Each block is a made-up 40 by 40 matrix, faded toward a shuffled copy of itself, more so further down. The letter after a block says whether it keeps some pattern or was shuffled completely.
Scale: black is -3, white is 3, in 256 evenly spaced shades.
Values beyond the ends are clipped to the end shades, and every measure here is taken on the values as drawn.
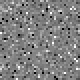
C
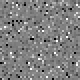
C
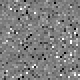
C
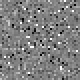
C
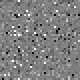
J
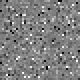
C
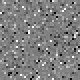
C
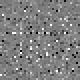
J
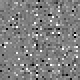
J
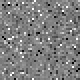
C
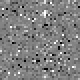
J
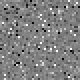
C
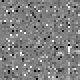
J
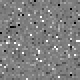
C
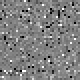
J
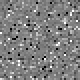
C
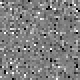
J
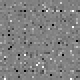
J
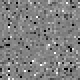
J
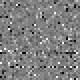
J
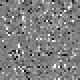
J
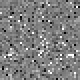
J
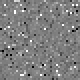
C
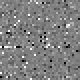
J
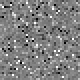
C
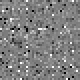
J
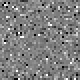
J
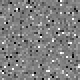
C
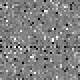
J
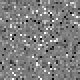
C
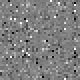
J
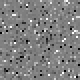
C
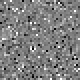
C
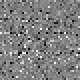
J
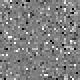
J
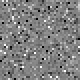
C
